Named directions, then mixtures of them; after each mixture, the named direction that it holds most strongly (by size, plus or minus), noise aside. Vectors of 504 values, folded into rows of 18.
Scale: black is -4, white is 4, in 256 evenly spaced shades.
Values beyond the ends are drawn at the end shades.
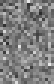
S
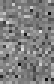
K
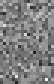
S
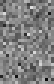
K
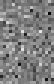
K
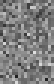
S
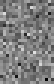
K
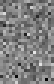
K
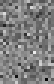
S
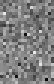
K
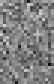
S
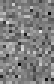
K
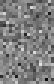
K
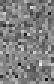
K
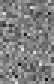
K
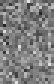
S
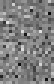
K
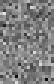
S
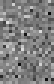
K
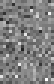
K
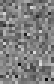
K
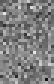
S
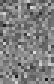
S
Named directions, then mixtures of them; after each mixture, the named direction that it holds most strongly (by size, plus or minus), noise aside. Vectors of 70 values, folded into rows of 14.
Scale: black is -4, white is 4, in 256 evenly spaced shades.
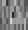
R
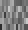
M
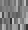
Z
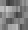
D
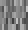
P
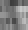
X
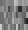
M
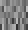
P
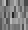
R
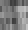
X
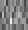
R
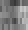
X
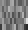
M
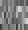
M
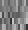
Z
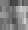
X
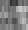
X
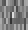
R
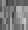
X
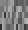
M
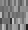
Z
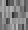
R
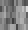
X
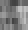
X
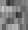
D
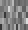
M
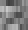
D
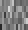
M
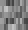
D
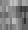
X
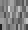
M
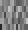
M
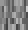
P
